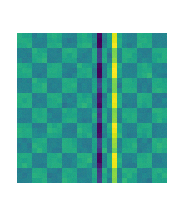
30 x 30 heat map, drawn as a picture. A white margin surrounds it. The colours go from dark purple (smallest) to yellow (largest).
On average the colour sits 50% of the way up the scale. Columns 17 and 20 stand out from the rest. No overall slope runs across the table.
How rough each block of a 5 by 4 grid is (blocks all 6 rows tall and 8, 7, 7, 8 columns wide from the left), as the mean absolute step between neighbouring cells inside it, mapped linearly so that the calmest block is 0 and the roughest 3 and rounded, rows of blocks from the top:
0 0 3 0 | 0 0 3 0 | 0 0 3 0 | 0 0 3 0 | 0 0 3 0
